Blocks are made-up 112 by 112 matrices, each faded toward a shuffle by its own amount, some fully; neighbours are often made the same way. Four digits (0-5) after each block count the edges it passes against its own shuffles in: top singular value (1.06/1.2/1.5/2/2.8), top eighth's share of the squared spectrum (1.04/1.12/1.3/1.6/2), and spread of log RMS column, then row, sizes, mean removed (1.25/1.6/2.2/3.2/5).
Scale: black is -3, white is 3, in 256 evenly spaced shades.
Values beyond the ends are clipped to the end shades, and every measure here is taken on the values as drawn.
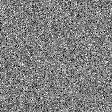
0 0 0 0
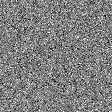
0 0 0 0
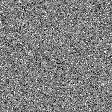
0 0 0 0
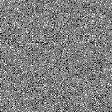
4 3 2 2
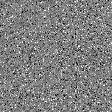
3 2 1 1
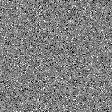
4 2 1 1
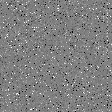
2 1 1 0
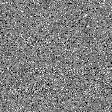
1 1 0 2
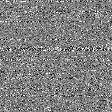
1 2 0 4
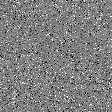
2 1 0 0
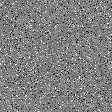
0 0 0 0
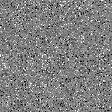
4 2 1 0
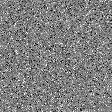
2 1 0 0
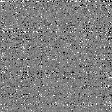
2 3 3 3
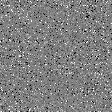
1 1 1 2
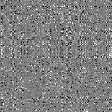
5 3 3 3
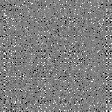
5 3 2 2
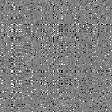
5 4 3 3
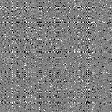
5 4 3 3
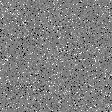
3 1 0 0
